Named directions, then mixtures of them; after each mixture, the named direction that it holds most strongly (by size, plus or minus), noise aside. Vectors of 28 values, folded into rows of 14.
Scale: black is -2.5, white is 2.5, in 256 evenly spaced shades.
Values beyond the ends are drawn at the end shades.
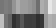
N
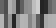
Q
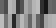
Q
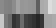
N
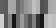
Q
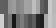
N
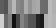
N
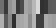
Q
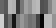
Q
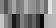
N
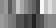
N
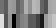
Q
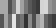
Q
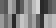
Q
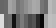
N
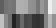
N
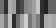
Q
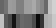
N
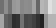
N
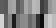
Q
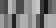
Q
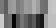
N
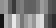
N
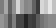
N
